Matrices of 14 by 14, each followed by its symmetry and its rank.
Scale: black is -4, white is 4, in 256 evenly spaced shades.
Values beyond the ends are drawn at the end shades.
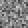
neither, full rank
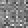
neither, rank three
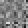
neither, rank three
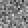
neither, full rank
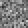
neither, full rank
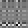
neither, rank one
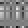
neither, rank one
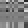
neither, rank one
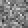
neither, full rank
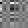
neither, rank one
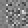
neither, rank three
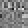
neither, rank three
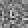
neither, rank three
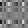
neither, rank one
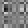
neither, rank one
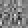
neither, rank three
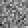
neither, full rank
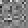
neither, rank three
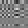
neither, rank one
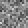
neither, full rank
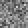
neither, full rank
